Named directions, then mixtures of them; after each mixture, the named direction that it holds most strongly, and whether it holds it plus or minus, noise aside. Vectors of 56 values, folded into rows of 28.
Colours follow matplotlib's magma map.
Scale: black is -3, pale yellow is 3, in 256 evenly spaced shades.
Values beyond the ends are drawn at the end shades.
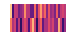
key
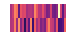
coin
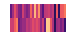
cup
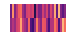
key, minus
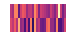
coin, plus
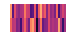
key, plus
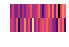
coin, minus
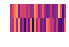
coin, plus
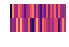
key, minus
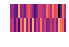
coin, minus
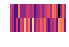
coin, minus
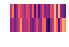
cup, minus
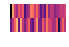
key, minus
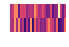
coin, plus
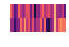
cup, minus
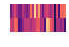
cup, plus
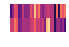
cup, plus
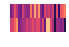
cup, plus
